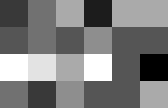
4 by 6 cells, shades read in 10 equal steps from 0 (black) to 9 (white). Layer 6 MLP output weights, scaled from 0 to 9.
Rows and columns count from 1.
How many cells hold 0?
1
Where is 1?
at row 1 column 4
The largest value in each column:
9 8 6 9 6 6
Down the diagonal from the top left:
2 4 6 3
